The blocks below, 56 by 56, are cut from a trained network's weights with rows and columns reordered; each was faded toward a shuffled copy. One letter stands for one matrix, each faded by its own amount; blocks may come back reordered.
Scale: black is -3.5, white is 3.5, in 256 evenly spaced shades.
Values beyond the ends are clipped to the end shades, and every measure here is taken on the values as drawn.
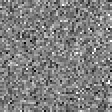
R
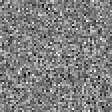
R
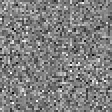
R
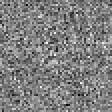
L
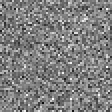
L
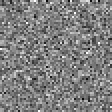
L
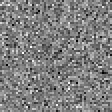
R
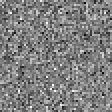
L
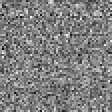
L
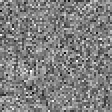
L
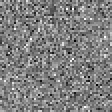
R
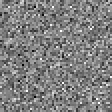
R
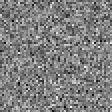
L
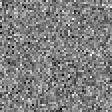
R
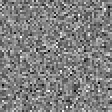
L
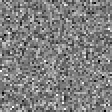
R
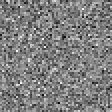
L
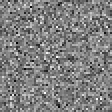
L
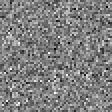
L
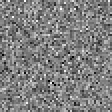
R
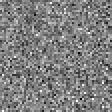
R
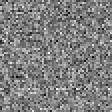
L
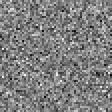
R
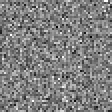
R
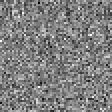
L
